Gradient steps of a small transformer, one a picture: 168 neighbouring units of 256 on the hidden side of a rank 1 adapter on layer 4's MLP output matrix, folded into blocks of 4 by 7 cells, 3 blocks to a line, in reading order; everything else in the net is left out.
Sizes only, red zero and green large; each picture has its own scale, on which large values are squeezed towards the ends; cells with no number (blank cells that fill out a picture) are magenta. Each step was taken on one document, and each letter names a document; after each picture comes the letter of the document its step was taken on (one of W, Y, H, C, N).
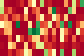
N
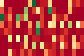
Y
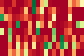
Y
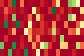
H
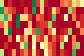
N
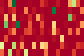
H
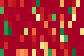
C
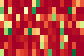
N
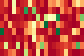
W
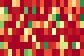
W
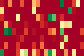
C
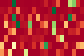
H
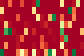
C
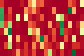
Y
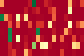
Y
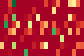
H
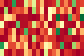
W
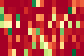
N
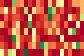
W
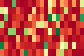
W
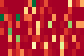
Y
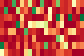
W
